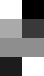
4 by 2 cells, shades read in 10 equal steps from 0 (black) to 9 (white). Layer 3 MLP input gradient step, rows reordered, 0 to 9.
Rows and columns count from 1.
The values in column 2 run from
0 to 9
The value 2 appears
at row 2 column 2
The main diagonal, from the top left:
9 2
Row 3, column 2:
5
